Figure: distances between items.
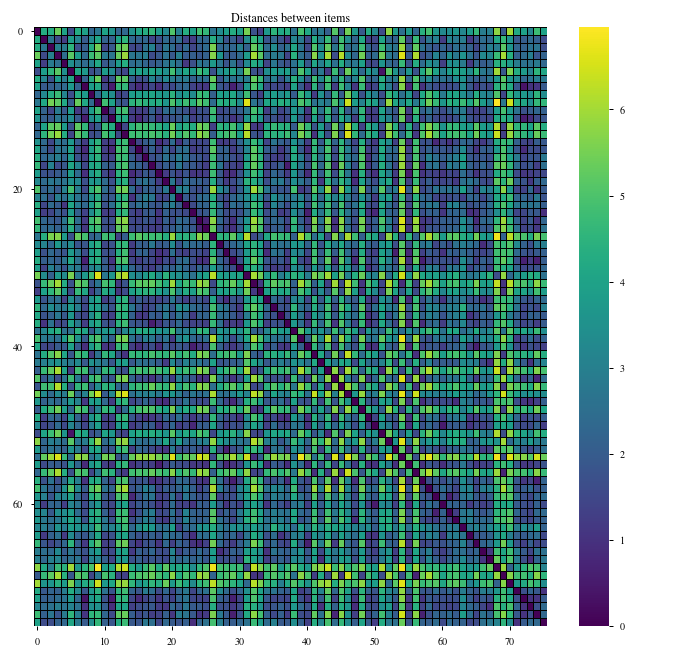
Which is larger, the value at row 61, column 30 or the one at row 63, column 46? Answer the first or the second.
the second
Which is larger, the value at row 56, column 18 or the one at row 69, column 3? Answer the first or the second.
the second
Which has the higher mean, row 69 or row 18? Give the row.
69
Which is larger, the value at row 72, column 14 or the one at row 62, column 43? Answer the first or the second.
the second
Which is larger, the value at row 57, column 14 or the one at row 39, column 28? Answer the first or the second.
the second
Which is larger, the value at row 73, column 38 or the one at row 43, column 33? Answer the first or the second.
the first
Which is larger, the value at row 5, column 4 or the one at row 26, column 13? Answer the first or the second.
the first
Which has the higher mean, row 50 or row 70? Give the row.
70
